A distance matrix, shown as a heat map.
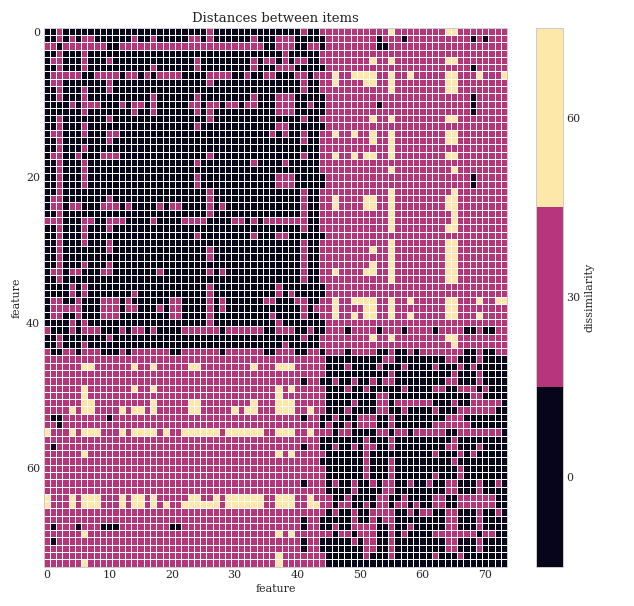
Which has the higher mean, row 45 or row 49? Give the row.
49
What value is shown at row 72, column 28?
30
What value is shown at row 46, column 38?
60
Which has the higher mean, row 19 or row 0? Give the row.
0
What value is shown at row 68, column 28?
30
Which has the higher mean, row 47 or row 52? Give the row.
52
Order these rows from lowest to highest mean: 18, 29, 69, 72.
18, 29, 72, 69
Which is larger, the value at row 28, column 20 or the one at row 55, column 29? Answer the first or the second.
the second
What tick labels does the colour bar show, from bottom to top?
0, 30, 60
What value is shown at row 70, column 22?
30
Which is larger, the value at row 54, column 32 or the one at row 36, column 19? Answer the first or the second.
the first
